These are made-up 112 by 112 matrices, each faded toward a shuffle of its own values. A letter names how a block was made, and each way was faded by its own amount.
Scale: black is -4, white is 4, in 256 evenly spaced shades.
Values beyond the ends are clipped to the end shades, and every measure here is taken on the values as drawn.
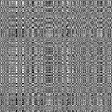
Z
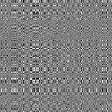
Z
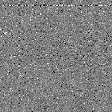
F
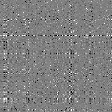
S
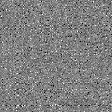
F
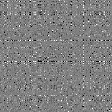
S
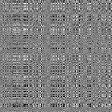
Z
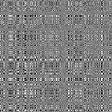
Z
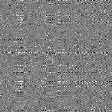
S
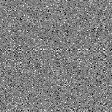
F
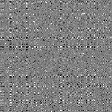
S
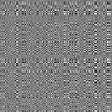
Z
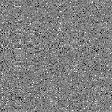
F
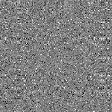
F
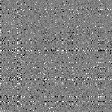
S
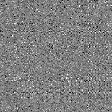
F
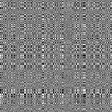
Z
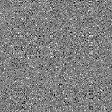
F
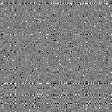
S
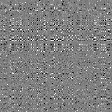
S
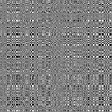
Z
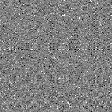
F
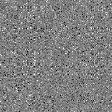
F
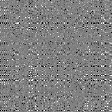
S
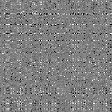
S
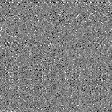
F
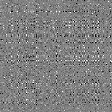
S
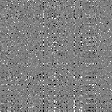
S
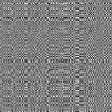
Z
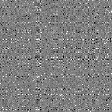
S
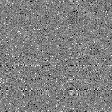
F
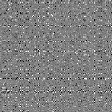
S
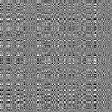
Z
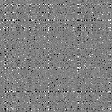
S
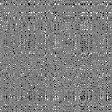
S
